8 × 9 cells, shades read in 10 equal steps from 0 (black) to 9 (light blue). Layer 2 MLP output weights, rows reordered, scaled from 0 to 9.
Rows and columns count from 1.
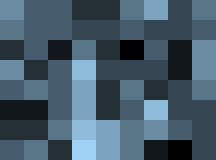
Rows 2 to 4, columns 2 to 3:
4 4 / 4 1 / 2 4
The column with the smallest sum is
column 8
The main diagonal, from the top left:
6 4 1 8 2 4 6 0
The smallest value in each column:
1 1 1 2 2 0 1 0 3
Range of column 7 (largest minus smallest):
7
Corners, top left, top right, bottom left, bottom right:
6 5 4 3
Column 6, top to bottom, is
5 4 0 3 5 4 5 5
